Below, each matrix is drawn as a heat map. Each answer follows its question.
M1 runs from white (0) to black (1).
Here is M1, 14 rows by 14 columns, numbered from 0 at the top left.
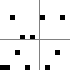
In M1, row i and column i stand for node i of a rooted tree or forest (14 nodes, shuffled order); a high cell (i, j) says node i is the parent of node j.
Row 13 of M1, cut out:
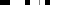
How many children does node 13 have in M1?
4
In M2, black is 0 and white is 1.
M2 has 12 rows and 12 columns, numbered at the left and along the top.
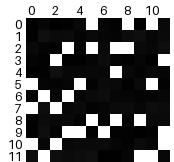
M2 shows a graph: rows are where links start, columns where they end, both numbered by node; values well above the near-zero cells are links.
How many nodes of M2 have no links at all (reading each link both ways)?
0
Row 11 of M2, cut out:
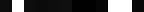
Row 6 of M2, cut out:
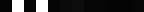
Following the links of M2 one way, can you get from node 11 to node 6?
yes
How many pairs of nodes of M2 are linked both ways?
6
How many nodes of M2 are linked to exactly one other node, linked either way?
0
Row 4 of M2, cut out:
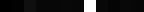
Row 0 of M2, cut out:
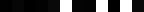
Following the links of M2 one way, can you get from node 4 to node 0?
yes
